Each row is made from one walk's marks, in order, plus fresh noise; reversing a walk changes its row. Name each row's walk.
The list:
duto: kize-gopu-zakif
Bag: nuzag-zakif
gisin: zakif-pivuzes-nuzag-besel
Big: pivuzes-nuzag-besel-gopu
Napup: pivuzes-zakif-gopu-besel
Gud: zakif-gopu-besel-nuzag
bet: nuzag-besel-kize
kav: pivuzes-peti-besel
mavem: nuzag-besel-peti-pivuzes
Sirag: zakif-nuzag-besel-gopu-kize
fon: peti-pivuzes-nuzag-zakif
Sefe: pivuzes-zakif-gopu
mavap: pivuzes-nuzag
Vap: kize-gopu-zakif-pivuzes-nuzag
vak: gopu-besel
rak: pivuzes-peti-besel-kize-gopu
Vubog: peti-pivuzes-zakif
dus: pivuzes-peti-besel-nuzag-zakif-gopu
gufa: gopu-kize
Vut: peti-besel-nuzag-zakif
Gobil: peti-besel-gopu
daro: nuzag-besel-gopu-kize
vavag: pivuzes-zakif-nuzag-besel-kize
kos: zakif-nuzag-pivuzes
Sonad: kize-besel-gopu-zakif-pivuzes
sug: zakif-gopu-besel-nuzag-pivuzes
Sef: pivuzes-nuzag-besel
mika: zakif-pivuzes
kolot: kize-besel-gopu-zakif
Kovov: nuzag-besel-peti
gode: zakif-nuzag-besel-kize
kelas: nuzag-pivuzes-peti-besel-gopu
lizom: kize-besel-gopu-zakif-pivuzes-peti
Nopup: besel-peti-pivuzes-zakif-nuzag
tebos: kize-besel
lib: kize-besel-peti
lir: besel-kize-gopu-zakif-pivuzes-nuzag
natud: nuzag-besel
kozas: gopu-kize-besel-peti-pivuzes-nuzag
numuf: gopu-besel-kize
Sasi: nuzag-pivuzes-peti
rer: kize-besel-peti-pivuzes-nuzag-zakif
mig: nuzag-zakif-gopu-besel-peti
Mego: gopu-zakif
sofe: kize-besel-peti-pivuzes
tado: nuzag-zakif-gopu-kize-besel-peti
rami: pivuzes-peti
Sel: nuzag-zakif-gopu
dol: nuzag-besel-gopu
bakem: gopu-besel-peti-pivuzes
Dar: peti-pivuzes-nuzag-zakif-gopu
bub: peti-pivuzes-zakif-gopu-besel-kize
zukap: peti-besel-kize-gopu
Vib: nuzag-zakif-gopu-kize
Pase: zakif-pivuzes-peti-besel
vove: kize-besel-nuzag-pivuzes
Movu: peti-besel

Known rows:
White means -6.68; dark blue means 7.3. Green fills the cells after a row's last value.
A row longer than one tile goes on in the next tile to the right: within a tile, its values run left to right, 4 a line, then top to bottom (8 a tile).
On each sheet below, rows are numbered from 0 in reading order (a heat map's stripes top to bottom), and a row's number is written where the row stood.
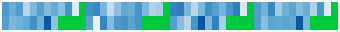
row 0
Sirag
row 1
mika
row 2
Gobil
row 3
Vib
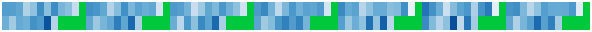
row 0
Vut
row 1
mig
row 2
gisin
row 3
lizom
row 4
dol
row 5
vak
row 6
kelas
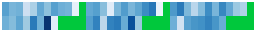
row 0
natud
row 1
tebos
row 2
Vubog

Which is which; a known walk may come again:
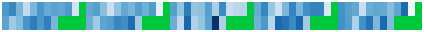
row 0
lizom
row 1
vove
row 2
Bag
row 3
lib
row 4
numuf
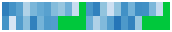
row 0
Sefe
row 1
Pase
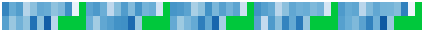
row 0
dol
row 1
rer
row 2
mig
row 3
sug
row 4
daro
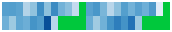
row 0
Vut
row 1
kozas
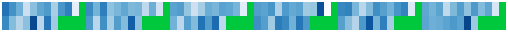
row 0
vak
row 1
Sel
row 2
Sef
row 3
gufa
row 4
Gobil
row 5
gode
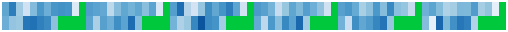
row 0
sofe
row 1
lir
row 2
kav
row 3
gisin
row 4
fon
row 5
mavap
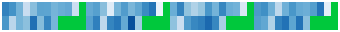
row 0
Napup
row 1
tebos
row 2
Sasi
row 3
zukap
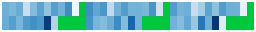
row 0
bet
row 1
kolot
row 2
natud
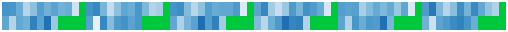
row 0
dus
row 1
mika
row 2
kelas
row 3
mavem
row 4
Vap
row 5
Vubog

